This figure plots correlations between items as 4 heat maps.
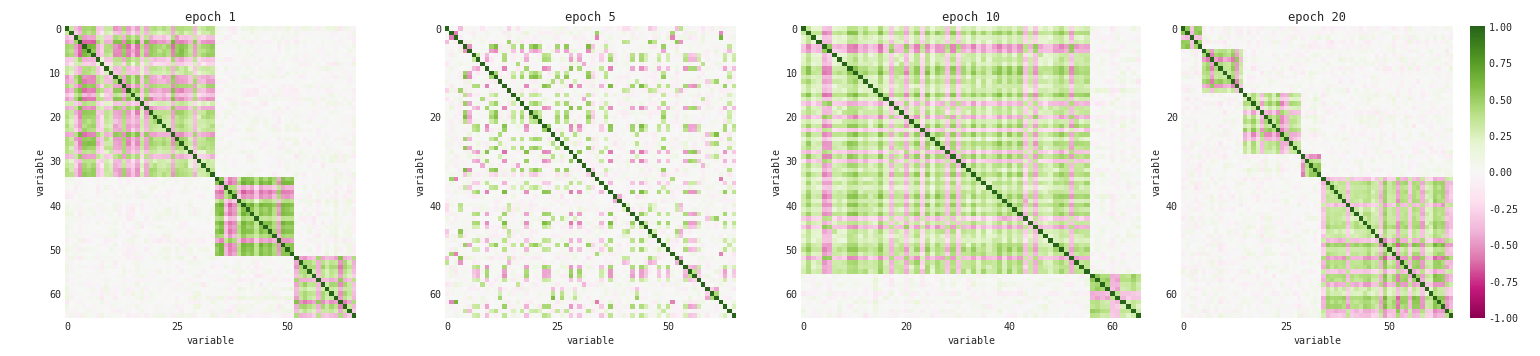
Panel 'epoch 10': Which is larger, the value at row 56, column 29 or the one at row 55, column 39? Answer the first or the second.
the second
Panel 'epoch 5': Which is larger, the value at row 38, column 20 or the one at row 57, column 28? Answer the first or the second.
the first
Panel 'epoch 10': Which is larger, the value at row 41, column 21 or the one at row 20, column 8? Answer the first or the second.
the first
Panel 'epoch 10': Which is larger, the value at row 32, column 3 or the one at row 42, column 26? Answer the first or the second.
the second
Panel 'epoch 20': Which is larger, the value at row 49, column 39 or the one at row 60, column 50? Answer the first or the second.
the first
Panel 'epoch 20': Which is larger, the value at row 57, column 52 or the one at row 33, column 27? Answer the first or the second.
the second
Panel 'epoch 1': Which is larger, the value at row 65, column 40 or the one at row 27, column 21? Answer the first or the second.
the second
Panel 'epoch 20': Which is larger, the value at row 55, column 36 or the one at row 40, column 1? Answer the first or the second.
the second
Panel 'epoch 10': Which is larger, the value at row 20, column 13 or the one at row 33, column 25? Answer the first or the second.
the second
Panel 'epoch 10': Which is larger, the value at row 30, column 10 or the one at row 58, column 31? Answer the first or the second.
the second
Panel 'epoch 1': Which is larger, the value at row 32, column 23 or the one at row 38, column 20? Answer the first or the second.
the first
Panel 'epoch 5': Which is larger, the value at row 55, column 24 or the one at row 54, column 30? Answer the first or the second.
the first
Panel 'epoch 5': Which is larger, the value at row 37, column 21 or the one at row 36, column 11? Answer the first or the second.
the second
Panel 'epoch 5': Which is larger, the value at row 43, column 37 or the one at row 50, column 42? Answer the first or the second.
the second
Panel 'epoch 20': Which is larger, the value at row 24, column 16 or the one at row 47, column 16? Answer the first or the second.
the second
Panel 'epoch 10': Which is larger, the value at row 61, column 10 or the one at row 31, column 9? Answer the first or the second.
the second
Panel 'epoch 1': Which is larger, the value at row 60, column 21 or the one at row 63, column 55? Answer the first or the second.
the second
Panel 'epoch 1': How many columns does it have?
66
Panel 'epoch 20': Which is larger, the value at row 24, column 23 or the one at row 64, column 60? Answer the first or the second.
the second
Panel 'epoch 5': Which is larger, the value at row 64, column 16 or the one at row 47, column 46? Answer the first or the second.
the second
